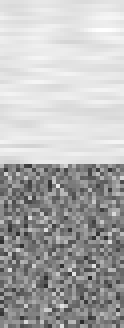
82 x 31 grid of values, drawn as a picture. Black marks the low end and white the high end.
It is made of 2 by 1 panels. Panel 1,1: very high, streaked across, faint in contrast. Panel 2,1: middling, fine-grained, strong in contrast.
